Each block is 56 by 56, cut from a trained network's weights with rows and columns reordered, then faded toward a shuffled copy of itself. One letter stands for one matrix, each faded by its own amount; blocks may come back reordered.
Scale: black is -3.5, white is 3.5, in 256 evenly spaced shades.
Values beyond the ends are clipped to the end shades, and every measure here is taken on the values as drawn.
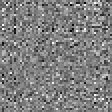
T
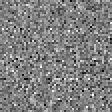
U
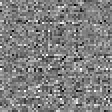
T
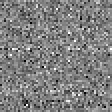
U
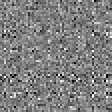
T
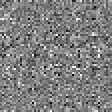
T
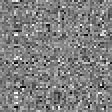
T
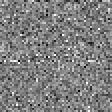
U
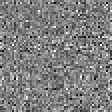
T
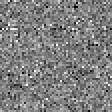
U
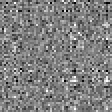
T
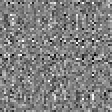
T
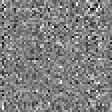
T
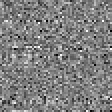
T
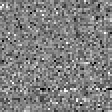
U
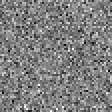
U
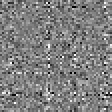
T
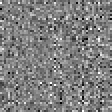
T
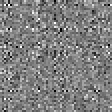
T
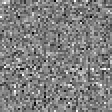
U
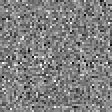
U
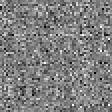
T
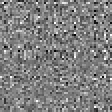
T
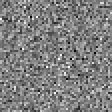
U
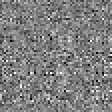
T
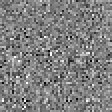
T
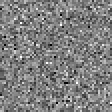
U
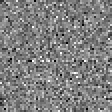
U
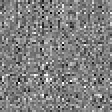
T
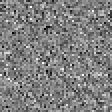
U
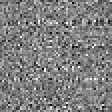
T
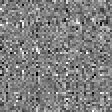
T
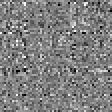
T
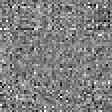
T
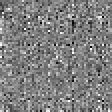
T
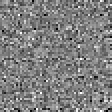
T
